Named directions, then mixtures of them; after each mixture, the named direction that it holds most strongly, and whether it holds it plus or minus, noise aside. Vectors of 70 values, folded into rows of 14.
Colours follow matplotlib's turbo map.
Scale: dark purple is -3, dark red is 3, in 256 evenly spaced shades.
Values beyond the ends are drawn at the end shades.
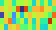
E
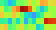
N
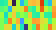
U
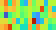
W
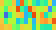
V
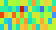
E, minus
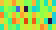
E, minus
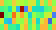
E, minus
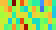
U, minus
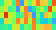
V, minus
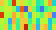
E, minus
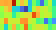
N, minus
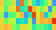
V, plus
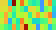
U, minus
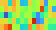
W, plus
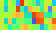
V, plus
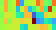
V, minus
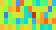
V, plus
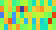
E, plus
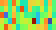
E, minus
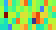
W, minus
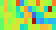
V, minus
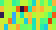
E, plus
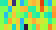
U, plus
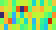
E, plus
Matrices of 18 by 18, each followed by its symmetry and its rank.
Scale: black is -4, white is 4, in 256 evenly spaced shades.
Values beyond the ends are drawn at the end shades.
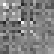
symmetric, rank three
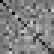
symmetric, full rank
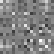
symmetric, rank three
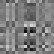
neither, rank two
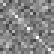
symmetric, full rank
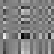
neither, rank one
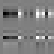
neither, rank one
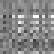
neither, rank two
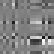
neither, rank two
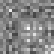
symmetric, rank three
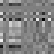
neither, rank two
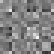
symmetric, rank three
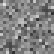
symmetric, full rank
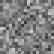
symmetric, full rank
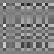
neither, rank one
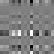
neither, rank one
